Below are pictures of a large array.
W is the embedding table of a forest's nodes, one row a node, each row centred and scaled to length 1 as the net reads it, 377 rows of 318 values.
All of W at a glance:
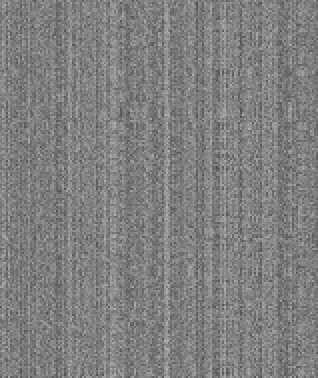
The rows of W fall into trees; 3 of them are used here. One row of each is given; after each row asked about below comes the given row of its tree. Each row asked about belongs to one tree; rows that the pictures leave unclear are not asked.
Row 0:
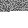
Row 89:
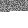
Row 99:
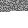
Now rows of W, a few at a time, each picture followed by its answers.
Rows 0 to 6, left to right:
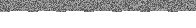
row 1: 99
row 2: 89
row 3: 89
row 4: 89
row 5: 0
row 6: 89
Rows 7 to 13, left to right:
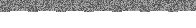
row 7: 0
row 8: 0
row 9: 89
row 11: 0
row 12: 0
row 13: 89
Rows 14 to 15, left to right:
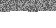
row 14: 89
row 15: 0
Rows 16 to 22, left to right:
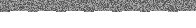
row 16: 0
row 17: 99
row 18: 99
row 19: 0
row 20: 89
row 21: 89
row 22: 0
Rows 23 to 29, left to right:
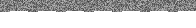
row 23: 89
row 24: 89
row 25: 99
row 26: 89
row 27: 89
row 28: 0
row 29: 89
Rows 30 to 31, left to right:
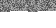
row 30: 0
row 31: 0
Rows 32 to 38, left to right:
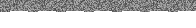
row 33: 99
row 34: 89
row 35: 99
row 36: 89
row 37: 89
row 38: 89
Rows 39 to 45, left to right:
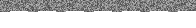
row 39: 99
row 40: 0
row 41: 89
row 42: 89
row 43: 89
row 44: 89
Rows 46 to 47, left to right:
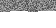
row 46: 99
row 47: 0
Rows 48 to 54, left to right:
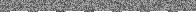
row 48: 0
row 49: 89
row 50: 89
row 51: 0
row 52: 89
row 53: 0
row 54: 89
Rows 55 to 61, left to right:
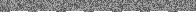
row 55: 0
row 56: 89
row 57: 0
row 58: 89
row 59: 89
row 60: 0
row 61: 89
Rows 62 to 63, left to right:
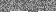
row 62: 89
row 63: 89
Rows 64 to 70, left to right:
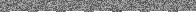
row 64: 89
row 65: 99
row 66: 0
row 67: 89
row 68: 0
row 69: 89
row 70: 0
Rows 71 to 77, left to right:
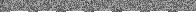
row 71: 0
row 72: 0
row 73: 0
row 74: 0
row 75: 0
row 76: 0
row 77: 89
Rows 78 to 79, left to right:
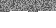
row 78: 89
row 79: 0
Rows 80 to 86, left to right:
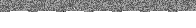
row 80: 0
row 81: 89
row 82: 89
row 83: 99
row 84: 0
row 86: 0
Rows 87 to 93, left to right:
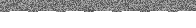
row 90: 0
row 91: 89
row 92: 0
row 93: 99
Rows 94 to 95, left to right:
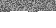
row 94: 0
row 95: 99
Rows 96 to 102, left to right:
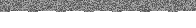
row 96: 0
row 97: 0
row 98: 0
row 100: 99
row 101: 0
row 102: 89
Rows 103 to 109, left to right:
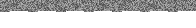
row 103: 89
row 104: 89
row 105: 0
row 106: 0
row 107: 89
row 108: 89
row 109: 89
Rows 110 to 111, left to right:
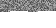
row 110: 89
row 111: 89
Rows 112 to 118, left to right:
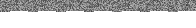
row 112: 89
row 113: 89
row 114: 89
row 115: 89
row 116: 89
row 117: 89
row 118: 0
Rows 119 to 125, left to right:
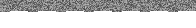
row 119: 99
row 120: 89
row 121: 89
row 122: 0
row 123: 0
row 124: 0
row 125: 0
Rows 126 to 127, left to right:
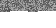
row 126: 0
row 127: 0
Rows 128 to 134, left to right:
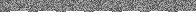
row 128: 0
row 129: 0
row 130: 89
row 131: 99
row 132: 0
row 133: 99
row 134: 89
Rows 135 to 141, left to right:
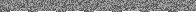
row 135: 0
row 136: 89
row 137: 89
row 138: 89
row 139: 0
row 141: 89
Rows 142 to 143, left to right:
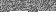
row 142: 0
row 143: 0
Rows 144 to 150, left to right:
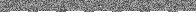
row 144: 89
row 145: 0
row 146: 0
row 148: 99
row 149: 0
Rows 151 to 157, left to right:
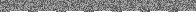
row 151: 89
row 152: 89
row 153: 99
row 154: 0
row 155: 0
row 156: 0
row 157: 0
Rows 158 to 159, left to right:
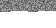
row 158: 99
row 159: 99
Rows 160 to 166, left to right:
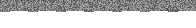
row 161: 89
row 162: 0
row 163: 89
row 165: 99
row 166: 0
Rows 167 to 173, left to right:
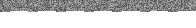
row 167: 0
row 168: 0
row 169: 0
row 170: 0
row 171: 89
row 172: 99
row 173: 89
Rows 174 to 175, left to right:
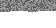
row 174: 89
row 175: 89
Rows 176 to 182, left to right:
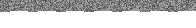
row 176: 0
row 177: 89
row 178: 89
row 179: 0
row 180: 0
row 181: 99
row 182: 0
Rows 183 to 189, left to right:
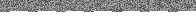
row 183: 89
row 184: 89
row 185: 99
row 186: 89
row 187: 0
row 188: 0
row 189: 0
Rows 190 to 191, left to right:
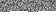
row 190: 89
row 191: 89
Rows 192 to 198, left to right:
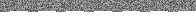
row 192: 89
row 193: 0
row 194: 89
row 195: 99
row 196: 99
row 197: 89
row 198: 89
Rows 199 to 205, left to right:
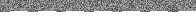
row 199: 0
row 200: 0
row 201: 89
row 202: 89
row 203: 0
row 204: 99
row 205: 0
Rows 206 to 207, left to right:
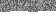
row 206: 89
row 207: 0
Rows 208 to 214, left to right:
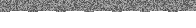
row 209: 0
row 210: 0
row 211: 89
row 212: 0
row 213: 89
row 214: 0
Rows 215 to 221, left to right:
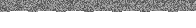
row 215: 0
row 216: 89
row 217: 99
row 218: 89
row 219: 89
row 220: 89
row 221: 89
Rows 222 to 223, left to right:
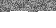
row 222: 0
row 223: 99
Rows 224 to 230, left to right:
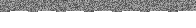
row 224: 0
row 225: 89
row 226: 0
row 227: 0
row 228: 89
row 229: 89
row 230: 0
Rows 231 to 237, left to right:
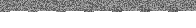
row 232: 99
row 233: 89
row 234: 89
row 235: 0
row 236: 0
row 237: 0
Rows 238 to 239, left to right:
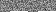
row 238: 99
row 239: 99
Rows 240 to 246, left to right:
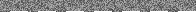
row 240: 99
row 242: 0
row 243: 89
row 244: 0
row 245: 0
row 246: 0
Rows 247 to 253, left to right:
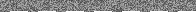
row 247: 89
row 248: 0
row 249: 89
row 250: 89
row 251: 0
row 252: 89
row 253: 99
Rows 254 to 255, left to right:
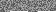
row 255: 89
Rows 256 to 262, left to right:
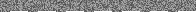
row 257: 89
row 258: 89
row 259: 0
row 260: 0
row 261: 99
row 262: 89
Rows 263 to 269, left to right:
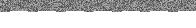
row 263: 0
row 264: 0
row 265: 89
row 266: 89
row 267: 99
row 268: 89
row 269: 89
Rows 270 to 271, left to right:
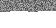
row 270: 99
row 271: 89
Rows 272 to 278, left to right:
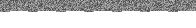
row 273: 89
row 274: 89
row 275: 89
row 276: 89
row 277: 0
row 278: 0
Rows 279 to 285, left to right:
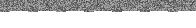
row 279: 89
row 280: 0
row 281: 0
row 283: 0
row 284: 0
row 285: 89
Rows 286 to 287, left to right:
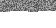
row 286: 89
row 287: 89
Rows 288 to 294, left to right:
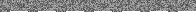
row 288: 0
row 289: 0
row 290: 89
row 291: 0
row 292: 89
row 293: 0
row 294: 0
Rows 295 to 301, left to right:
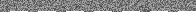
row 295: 89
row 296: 89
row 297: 0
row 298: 99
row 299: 89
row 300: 0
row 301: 99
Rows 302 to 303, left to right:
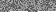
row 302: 89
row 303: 0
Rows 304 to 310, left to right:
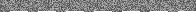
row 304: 0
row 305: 0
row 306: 89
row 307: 89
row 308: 0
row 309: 0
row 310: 99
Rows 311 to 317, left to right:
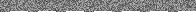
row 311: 89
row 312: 99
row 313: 89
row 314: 89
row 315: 89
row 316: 89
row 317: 0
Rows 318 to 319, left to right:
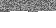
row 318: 89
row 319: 89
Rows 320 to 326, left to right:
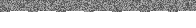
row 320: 0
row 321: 89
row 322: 0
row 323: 99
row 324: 0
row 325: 0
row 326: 0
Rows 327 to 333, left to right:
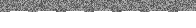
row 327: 89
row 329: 0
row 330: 0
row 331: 0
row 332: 89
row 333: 0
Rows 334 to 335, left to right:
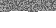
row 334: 99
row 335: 89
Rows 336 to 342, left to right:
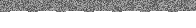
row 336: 99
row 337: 0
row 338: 89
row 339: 89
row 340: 0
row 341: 99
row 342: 89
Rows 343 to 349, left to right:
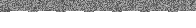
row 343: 0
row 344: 99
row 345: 89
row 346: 99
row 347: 0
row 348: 89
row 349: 89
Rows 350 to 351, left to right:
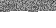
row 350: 89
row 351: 89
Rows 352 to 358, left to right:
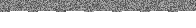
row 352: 0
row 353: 99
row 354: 0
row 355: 89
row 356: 89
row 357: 99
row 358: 89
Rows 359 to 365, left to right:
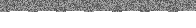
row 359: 89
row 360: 89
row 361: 0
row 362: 89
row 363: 0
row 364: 0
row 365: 0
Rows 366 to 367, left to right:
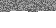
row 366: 99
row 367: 89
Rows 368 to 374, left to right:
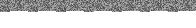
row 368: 0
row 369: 0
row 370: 0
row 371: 89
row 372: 0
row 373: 0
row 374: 0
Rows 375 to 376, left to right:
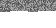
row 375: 0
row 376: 89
